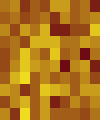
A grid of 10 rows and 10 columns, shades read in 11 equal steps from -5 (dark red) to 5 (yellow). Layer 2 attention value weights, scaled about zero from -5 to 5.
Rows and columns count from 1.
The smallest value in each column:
-2 -3 -3 -1 -2 -4 -5 -2 -5 -4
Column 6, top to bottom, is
2 -3 -4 3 4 2 -1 3 -4 -1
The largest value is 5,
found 2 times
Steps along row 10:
down up down up down same same down up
